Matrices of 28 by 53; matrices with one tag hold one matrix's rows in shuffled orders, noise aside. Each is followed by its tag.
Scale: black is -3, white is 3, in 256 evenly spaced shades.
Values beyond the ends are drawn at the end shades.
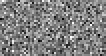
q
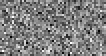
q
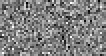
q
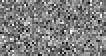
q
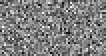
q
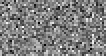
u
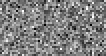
u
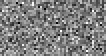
u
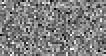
q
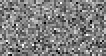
u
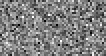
u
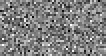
q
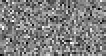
q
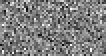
q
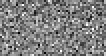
u
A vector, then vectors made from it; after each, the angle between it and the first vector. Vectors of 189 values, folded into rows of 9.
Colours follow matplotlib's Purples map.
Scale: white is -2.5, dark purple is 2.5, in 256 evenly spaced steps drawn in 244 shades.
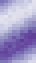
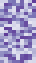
orthogonal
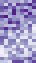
partly opposed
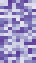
orthogonal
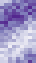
nearly opposite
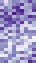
partly opposed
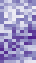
partly aligned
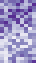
partly opposed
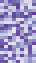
orthogonal
